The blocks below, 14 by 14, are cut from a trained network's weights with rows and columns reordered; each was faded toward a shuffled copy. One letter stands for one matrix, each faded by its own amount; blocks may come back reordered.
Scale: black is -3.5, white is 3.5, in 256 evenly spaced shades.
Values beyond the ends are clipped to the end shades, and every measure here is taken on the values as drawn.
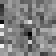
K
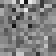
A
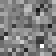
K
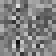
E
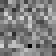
A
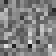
A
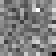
K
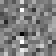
K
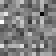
K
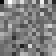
A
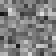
E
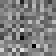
E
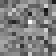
K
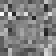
E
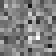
K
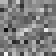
A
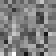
E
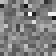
A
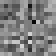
E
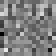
E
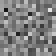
E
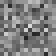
E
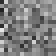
E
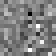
K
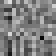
E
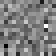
K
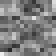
E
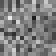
E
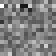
A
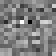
A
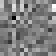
K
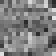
E
